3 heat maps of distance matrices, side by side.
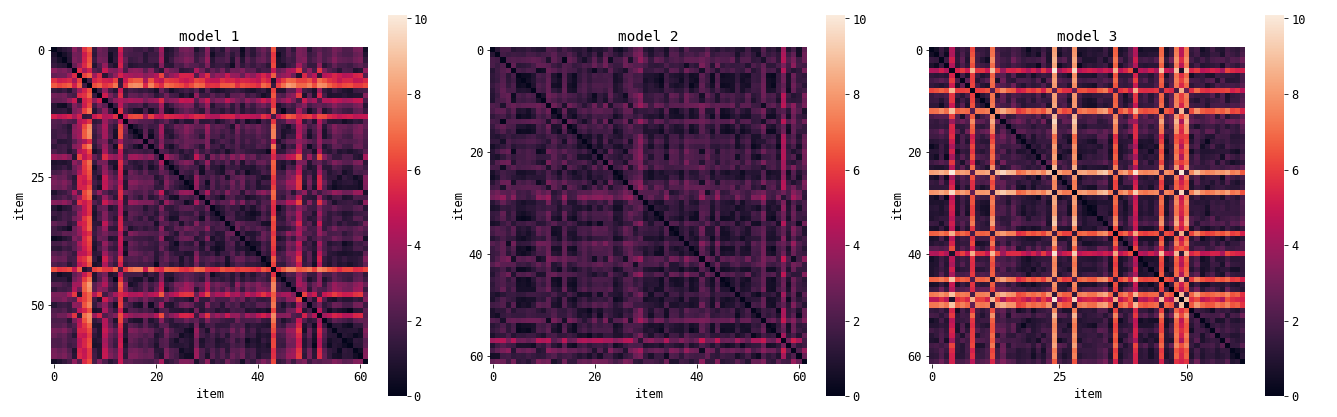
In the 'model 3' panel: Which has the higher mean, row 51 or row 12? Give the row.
12
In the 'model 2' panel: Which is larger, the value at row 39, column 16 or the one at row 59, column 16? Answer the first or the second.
the second
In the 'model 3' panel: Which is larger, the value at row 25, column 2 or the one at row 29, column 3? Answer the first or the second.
the first
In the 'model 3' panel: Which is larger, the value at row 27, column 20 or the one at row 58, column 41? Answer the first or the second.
the second
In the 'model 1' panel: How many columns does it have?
62
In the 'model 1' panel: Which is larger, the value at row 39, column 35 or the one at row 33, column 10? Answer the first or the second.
the second
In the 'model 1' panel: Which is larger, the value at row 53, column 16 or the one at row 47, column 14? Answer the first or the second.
the second
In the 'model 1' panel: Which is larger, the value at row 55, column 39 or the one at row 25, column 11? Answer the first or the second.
the second
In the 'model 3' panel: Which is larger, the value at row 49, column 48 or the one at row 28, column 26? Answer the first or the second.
the first
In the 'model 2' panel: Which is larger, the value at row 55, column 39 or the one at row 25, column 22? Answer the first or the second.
the second
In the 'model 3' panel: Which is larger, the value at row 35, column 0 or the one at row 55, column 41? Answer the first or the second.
the second
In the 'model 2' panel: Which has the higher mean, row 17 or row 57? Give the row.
57
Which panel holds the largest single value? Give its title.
model 3
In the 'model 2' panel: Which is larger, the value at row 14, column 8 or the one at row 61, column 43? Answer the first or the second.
the first
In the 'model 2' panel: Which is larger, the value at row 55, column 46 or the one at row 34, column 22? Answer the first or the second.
the second
